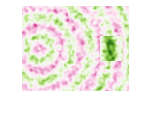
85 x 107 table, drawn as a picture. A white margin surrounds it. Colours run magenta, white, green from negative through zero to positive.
The middle right is the ninth with the highest average. Overall the values sit about 50% of the way up the scale. Rings spread out from the middle left. An odd patch, higher than its surroundings, sits in the middle right.
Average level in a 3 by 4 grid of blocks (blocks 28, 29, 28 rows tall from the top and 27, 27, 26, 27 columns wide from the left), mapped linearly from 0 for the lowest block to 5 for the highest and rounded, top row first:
0011 / 2105 / 0011
